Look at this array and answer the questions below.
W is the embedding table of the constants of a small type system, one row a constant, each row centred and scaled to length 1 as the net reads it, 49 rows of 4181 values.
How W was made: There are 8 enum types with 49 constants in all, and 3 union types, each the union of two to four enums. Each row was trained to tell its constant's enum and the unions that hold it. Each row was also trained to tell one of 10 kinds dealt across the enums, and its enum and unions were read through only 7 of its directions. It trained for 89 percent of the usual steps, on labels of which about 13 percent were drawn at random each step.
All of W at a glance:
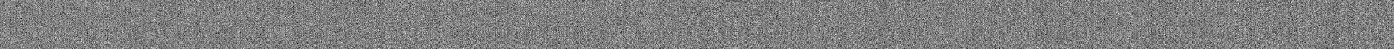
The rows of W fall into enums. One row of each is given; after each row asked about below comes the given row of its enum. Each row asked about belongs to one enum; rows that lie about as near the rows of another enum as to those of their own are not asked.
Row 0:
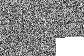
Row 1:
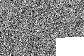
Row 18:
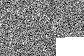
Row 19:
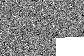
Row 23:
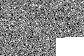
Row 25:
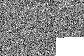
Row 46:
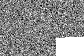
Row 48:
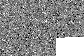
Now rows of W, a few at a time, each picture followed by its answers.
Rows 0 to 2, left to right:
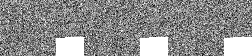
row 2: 18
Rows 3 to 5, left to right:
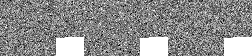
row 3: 25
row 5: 46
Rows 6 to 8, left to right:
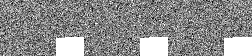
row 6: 18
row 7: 23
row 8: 25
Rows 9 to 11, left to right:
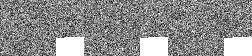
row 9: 23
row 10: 25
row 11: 19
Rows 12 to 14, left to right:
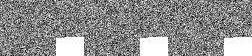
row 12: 1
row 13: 1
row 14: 1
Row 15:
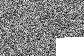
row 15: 19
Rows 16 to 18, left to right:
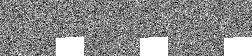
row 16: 0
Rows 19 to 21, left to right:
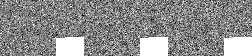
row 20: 23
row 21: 18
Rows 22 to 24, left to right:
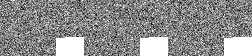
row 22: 46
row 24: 23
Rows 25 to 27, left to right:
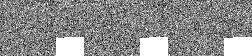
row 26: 1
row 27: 19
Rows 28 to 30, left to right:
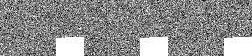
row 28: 18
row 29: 0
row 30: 19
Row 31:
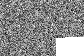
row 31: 0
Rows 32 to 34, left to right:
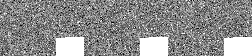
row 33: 1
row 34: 48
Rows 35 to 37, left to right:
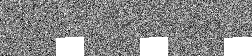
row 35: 0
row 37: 25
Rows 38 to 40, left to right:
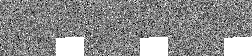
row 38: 1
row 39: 19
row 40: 23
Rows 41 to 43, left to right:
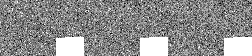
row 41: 18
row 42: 18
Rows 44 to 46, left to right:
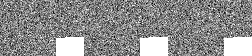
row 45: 46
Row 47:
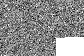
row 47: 25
